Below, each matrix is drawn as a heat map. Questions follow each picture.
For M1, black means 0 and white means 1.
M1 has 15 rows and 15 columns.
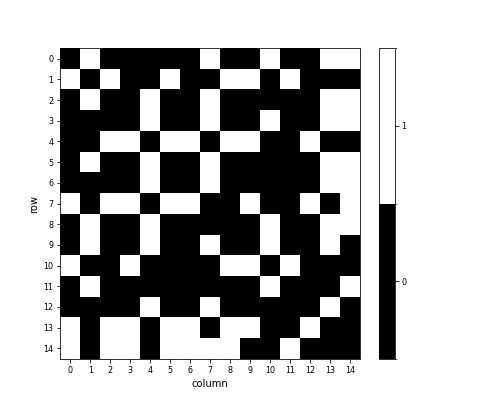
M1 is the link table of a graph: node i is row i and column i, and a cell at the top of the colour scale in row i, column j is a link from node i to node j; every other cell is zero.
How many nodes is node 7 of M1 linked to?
8
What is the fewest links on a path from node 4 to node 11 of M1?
3
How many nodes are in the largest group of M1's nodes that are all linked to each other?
3
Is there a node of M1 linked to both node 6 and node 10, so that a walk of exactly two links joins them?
no
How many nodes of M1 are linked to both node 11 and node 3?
2
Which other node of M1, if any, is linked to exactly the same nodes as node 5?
node 2
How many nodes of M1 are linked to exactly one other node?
0
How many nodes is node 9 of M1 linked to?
5
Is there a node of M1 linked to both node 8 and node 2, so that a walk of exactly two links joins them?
yes
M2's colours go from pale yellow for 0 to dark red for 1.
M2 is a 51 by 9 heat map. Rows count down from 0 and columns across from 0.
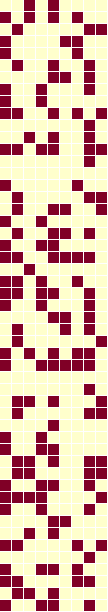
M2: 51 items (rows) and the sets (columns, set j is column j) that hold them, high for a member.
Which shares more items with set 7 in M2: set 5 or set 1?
set 1
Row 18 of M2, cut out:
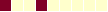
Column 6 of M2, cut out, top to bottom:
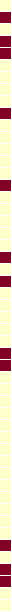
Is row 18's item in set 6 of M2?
no
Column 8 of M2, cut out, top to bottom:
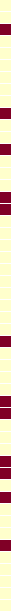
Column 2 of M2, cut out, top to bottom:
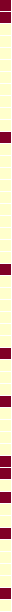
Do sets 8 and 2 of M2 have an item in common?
yes
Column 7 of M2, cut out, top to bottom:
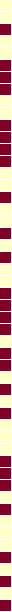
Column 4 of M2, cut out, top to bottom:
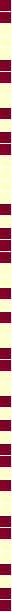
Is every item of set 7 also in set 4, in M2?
no
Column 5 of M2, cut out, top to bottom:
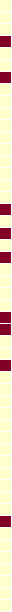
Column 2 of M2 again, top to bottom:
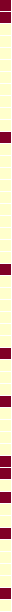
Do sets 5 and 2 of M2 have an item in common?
no
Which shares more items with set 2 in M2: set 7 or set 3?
set 7
